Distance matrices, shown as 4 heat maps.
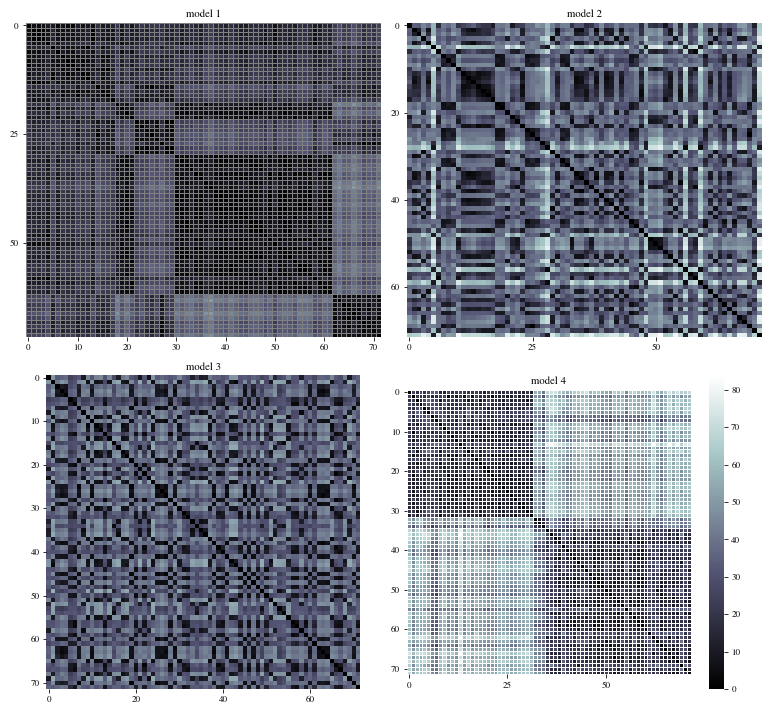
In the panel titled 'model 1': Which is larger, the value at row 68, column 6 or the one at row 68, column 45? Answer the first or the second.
the second
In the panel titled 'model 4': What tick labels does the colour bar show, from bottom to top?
0, 10, 20, 30, 40, 50, 60, 70, 80
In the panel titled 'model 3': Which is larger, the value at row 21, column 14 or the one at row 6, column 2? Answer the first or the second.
the first
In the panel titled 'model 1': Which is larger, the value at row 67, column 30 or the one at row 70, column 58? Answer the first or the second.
the first
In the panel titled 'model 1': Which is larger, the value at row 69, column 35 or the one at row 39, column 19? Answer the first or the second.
the first
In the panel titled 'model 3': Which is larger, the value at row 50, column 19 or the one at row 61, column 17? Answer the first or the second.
the first
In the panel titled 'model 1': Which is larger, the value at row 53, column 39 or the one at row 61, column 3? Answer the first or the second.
the second
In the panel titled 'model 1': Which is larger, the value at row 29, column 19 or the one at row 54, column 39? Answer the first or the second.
the first
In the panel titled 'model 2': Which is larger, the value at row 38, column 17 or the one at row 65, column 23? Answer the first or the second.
the first
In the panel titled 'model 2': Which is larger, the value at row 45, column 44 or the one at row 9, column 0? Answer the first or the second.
the second
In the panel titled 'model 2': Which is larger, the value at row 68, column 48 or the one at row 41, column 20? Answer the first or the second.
the first
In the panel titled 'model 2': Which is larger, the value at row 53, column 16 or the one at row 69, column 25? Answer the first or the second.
the first
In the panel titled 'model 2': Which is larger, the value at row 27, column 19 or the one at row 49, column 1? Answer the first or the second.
the second
